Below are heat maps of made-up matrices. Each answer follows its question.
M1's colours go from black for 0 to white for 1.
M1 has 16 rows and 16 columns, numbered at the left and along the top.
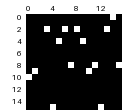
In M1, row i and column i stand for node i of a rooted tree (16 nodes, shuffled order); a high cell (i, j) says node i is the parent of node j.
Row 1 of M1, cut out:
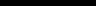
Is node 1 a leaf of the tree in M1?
yes
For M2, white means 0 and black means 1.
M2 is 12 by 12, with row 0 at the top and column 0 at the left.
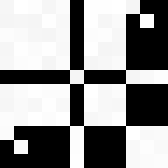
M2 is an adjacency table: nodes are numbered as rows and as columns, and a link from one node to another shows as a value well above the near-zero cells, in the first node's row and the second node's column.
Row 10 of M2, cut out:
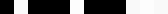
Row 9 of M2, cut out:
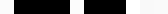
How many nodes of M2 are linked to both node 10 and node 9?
6
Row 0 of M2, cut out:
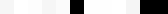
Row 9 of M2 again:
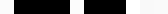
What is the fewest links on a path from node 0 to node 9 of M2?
3
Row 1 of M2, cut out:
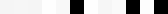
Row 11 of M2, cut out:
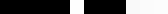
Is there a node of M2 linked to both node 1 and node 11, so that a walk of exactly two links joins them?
no
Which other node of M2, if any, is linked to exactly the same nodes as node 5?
node 11
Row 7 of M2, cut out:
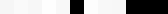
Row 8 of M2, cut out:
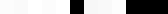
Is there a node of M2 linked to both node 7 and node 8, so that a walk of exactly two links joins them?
yes
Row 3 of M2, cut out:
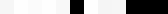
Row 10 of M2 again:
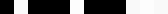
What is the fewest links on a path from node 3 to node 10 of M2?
1
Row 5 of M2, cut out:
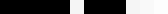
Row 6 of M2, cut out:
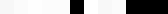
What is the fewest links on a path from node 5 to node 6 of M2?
1
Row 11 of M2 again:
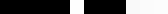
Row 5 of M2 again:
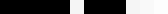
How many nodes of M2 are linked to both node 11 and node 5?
8
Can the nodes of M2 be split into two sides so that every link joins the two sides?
yes
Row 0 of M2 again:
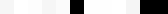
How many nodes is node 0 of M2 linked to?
3
